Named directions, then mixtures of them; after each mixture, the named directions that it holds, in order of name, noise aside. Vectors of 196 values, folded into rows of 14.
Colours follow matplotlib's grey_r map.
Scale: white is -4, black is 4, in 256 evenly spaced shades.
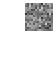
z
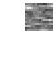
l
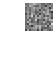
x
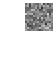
z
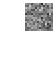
z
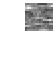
l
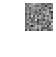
x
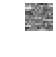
l, z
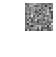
x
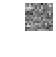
l, z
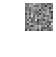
x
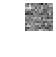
l, z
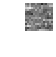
l, z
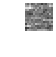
l, z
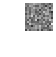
x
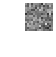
z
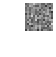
x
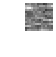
l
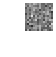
x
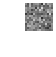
z
